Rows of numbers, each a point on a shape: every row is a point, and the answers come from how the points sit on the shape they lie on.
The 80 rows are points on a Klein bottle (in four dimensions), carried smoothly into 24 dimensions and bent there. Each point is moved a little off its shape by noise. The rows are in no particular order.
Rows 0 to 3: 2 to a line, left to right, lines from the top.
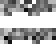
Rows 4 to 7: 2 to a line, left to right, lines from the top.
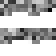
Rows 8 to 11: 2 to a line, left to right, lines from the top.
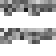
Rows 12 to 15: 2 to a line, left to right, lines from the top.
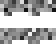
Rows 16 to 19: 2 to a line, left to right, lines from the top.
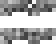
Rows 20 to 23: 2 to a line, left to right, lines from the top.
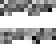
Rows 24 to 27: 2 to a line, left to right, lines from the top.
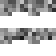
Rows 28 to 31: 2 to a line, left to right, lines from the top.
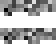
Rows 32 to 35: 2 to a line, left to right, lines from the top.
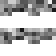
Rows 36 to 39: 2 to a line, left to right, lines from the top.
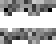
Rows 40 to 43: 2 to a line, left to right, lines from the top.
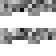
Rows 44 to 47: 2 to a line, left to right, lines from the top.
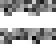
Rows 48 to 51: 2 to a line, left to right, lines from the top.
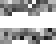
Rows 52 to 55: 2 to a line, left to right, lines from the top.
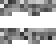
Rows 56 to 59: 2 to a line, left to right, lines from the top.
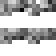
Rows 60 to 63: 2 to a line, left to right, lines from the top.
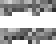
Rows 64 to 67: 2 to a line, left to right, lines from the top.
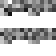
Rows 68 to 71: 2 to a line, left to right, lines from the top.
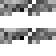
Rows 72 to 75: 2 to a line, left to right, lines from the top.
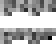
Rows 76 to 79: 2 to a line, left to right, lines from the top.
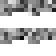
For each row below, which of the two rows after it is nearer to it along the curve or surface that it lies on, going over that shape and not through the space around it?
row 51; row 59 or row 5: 5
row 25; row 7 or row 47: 47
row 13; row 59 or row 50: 59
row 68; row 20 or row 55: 20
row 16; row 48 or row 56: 48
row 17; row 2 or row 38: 38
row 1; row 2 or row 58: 58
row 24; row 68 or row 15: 15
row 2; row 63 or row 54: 54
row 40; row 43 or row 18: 43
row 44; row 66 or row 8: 8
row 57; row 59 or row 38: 38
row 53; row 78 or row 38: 38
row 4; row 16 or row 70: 70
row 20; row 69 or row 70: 69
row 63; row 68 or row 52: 68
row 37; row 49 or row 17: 17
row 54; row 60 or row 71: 71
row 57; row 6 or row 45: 6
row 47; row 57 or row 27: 57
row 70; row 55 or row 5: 5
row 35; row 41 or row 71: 71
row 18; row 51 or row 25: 25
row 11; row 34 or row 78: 34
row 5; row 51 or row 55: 51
